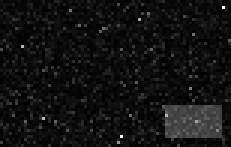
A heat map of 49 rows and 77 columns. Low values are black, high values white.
Stripes: none. Mirror symmetry: none. Histogram: skewed, a long tail of high values. Average level on the scale: 10%. Odd patch: higher, in the bottom right.
